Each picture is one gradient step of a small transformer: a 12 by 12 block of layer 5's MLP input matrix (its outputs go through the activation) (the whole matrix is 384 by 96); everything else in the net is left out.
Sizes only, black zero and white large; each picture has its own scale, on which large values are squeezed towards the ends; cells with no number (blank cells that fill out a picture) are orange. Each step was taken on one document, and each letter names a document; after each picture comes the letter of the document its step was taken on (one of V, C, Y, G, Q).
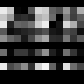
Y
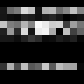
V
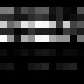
Y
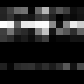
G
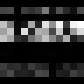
G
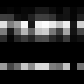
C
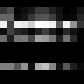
C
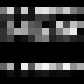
V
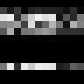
V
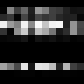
V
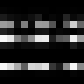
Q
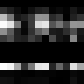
Q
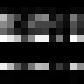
Q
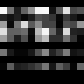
Y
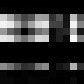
Q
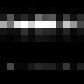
C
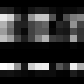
Q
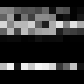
V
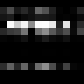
C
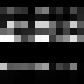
G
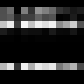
V
